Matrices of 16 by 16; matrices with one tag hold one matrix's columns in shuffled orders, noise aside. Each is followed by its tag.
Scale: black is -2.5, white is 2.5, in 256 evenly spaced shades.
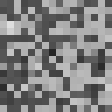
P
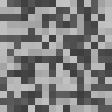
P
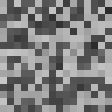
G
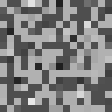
G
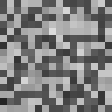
P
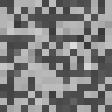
P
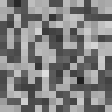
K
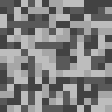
G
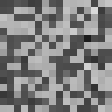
P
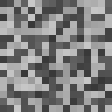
P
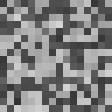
G
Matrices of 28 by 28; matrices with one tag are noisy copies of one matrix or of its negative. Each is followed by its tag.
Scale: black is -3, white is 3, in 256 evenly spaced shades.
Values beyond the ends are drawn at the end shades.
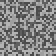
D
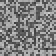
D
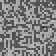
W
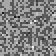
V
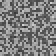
V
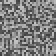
W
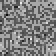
W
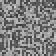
W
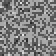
V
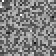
V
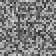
D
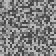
V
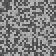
V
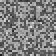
D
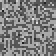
W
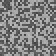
V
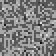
W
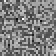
W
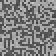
W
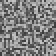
W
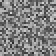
V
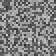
V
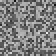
D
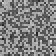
V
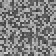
V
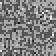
W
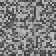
D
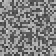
V
